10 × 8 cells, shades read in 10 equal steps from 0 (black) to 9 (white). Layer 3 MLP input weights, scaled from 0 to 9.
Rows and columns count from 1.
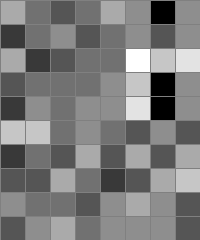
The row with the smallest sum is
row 2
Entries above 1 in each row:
7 8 8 7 7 8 8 8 8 8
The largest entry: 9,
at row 3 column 6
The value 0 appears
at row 1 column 7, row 4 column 7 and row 5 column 7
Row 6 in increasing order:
3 3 4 4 5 5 7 7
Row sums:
33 31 43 32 34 38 33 34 35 36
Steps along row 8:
same up down down up up up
